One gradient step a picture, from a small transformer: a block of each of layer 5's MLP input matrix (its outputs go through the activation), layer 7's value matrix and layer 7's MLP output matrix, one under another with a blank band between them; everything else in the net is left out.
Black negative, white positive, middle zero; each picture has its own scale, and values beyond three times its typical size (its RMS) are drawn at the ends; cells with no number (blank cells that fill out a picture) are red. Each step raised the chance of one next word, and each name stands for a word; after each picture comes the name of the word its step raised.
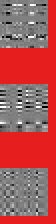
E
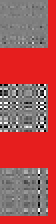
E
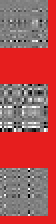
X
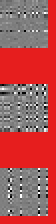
X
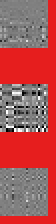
X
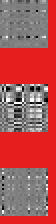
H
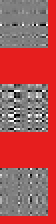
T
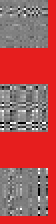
H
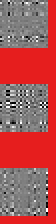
E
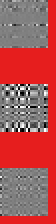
X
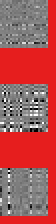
T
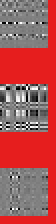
H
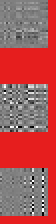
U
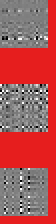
U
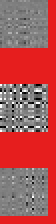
U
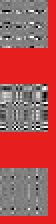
H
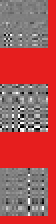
T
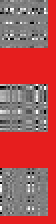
H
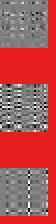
E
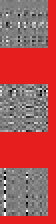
E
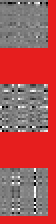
U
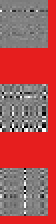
X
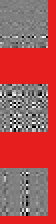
E
